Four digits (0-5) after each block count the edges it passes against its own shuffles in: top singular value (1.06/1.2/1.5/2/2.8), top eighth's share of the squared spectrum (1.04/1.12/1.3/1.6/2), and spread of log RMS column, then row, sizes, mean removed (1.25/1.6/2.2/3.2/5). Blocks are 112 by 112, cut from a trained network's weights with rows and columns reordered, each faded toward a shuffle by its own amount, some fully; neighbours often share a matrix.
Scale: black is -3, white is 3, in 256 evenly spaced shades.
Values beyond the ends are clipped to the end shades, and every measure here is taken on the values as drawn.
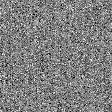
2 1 0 1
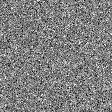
0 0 0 0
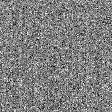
2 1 0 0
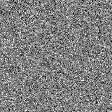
2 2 1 1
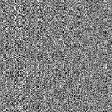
4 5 3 2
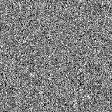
3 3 1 1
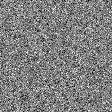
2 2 0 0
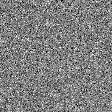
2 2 0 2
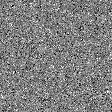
0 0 0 0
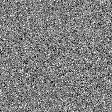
0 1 0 1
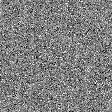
0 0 0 0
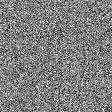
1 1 0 0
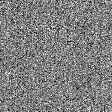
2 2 0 1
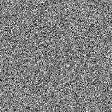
3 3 1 2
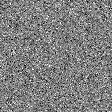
1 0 0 0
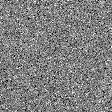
0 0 0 0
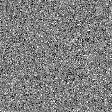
2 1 1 0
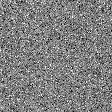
0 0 0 0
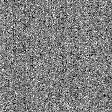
2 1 0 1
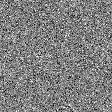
1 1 0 0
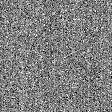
2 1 0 0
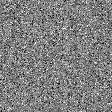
1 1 0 0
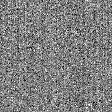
2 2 0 1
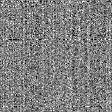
3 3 1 3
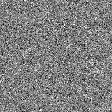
2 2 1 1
